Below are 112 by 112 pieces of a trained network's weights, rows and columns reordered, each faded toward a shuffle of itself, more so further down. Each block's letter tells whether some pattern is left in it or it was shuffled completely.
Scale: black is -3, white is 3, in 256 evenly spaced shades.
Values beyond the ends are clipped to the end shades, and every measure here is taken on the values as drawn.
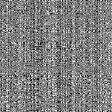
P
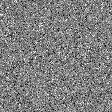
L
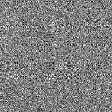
P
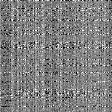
P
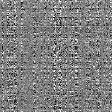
P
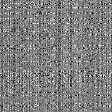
P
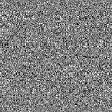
P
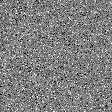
L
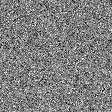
L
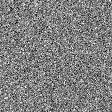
L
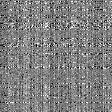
P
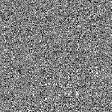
P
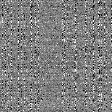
P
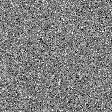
L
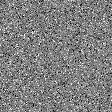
L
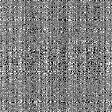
P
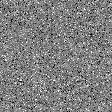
L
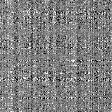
P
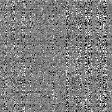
P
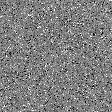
L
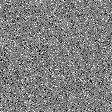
L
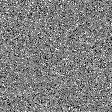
L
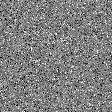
L
